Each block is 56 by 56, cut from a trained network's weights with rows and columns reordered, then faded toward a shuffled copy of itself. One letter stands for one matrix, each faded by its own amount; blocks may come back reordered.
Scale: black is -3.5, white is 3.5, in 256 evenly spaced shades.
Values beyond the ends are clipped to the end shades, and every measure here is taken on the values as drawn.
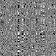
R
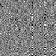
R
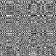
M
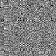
R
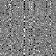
R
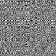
M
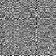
M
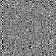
R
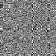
R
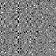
R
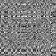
M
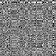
M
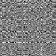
M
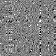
R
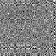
M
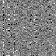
R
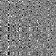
R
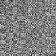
R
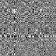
M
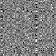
R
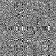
R
